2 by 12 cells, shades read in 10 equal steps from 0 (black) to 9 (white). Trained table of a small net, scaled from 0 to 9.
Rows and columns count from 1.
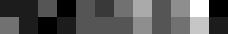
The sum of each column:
5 2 3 1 6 5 7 11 6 9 16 1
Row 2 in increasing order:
0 1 1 1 3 3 3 3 4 4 5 7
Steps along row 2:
down down up up same same up down up up down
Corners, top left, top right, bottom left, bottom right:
1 0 4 1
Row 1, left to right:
1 1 3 0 3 2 4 6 3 5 9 0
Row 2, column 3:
0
